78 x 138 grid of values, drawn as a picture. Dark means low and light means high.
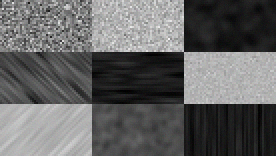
The table splits into 3 rows of 3 panels. Panel 1,1: middling, fine-grained, strong in contrast. Panel 1,2: high, fine-grained. Panel 1,3: very low, blotchy, faint in contrast. Panel 2,1: low, slanting down to the right. Panel 2,2: very low, streaked across, faint in contrast. Panel 2,3: high, fine-grained, faint in contrast. Panel 3,1: high, slanting up to the right, faint in contrast. Panel 3,2: low, blotchy, faint in contrast. Panel 3,3: very low, streaked downward, faint in contrast.
